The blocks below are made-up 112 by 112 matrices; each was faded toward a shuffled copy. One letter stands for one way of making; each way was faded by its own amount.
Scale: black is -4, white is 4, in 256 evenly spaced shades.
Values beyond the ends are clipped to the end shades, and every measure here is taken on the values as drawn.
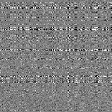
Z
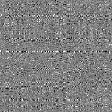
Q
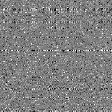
Q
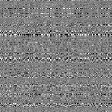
Z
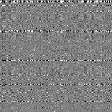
Z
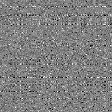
Q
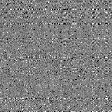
Q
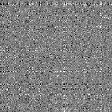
Q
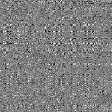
Q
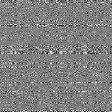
Z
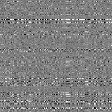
Z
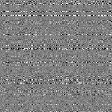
Z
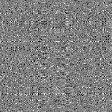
Q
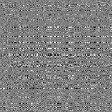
Z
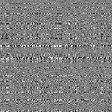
Z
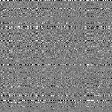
Z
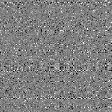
Q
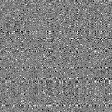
Q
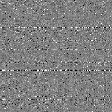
Q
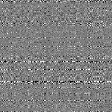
Z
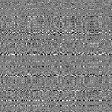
Z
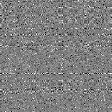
Q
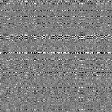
Z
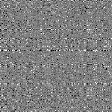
Q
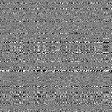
Z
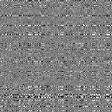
Z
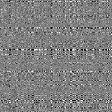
Z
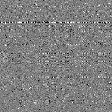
Q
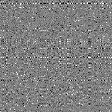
Q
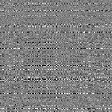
Z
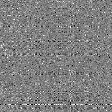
Q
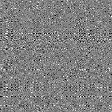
Q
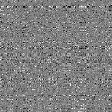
Q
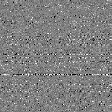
Q
